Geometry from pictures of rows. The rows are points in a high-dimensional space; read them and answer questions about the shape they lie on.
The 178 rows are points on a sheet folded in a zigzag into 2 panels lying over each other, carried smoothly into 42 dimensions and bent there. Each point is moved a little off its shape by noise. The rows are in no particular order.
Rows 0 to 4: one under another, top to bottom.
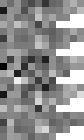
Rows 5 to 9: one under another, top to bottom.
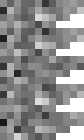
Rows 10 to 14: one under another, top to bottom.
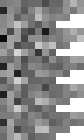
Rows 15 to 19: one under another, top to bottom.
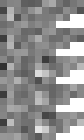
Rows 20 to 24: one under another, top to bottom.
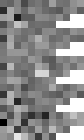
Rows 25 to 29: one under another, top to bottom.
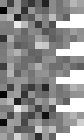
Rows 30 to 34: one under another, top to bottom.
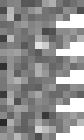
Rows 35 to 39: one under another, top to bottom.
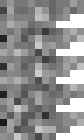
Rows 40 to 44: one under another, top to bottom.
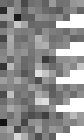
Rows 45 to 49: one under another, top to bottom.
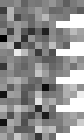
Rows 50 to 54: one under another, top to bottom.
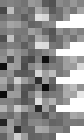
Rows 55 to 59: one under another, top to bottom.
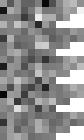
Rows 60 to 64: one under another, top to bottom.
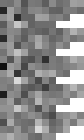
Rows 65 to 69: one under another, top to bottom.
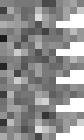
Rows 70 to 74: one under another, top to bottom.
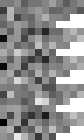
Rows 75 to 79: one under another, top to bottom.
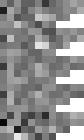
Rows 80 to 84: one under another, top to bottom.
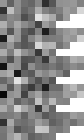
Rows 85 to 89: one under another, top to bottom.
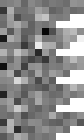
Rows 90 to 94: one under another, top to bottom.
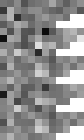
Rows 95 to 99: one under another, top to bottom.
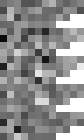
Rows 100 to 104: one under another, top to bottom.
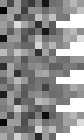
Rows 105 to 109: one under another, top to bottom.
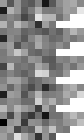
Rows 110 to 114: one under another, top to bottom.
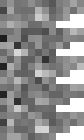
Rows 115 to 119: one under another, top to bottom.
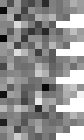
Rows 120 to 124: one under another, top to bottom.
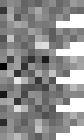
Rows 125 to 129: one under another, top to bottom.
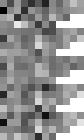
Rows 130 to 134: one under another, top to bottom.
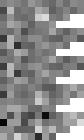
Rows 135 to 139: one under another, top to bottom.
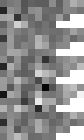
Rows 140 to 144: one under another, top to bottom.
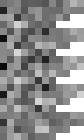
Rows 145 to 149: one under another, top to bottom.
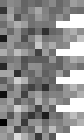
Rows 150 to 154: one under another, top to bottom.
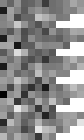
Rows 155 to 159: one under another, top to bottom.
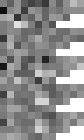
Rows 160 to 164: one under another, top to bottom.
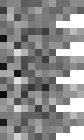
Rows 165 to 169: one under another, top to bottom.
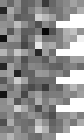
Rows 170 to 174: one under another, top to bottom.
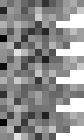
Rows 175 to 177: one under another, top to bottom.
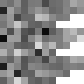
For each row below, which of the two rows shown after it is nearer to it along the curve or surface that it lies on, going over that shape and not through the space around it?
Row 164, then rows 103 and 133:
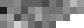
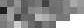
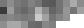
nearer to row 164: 133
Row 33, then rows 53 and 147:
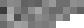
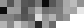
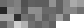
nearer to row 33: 147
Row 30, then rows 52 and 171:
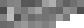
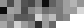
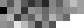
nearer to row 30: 171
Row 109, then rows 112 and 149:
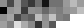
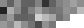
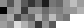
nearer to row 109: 149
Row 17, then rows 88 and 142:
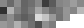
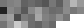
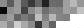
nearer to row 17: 142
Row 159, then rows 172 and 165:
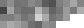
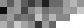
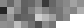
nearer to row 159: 172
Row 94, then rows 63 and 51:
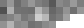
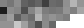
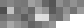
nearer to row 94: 63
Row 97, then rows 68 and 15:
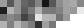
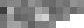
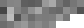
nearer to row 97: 68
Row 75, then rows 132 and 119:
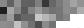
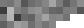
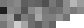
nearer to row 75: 132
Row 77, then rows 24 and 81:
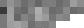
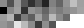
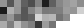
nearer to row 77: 24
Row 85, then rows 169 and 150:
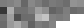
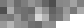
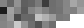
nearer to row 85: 150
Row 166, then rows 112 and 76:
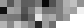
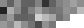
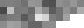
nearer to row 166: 112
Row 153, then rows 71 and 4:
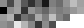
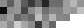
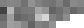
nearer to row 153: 71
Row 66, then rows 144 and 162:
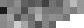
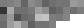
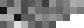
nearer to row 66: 162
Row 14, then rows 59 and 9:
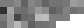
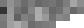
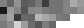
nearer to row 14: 9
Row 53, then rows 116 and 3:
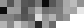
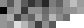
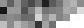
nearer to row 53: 3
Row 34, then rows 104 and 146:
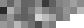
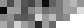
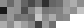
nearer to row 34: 104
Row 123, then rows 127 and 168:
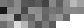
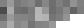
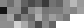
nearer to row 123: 168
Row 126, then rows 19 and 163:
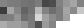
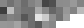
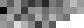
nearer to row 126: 163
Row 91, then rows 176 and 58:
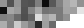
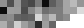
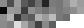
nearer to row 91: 176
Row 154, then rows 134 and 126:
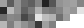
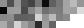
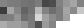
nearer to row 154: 134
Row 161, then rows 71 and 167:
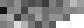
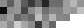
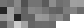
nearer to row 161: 71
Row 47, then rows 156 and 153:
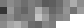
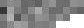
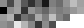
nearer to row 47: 156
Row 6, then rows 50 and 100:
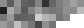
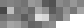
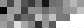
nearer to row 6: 100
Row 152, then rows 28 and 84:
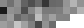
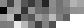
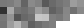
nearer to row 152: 28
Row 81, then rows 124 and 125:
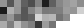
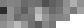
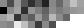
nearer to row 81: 125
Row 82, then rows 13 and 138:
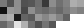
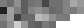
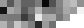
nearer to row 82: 13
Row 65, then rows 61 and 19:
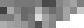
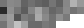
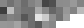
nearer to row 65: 61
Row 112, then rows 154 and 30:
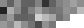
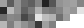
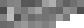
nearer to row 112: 154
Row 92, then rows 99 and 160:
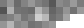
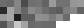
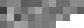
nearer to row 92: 160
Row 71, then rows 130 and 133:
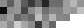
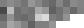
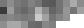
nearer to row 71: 133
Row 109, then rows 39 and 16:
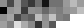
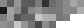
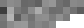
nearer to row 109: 39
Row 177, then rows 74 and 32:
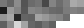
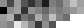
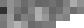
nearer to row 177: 74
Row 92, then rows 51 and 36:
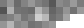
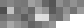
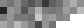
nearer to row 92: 36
